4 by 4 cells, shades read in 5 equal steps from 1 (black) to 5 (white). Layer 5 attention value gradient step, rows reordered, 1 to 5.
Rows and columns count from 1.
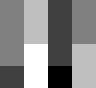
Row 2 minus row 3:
0 -1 0 -1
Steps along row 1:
up down up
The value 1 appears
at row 4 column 3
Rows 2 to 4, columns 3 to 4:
2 3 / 2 4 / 1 4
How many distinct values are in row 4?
4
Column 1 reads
3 3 3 2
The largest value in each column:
3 5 2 4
